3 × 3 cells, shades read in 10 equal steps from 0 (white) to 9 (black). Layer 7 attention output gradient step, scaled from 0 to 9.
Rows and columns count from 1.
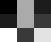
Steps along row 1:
down up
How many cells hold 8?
2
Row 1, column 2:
3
